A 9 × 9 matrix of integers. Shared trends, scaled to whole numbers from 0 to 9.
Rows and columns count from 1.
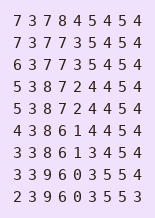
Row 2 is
7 3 7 7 3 5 4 5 4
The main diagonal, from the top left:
7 3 7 7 2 4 4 5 3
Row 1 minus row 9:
5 0 -2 2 4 2 -1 0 1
